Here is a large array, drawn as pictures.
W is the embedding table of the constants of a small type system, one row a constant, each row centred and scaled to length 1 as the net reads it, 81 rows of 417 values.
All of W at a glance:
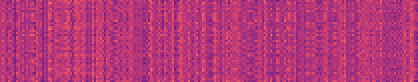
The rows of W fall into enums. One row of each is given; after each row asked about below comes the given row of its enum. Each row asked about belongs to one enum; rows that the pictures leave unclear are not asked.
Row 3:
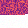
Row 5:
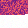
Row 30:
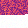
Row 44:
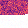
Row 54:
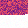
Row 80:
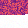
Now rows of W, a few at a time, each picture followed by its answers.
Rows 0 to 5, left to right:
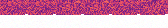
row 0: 54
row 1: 54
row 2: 3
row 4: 54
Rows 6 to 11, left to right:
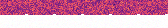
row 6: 54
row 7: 30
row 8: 80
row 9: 5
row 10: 44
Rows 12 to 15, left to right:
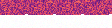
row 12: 30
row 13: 3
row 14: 3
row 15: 5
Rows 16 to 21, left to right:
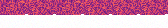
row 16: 3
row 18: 3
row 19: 30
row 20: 30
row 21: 30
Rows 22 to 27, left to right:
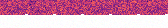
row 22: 54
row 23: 44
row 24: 30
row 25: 54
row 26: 3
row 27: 54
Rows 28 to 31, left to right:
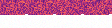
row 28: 3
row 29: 3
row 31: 5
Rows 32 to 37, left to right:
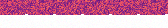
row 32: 54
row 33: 80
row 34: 5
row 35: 5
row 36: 54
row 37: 80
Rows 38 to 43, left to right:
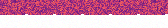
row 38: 80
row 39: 54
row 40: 30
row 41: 30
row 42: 54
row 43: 80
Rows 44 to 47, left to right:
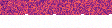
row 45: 5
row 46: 3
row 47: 30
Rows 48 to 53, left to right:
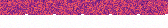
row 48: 54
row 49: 3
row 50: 80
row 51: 5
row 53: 44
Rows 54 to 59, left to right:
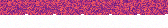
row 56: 30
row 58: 80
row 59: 30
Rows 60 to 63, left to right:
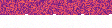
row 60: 3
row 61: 5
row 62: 80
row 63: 30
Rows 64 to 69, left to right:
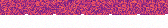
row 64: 30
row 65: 54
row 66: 5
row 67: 54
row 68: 3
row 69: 3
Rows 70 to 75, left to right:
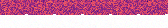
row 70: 30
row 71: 3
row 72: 54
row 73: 54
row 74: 30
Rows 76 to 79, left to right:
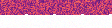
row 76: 30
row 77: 80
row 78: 3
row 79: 5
